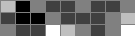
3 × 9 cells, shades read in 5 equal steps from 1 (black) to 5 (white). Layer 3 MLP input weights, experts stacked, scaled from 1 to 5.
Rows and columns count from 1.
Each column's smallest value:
2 1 1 2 2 2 2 2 3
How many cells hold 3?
8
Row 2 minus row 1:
-2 0 -2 1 0 -1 0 1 1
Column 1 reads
4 2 3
